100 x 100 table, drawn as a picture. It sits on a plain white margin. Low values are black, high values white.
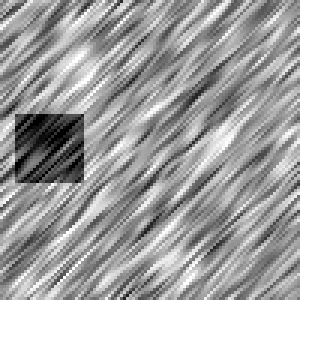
Grain: diagonal, up to the right. Slope: none. Odd patch: lower, in the middle left. Average level on the scale: 60%. Ninth with the lowest average: middle left.
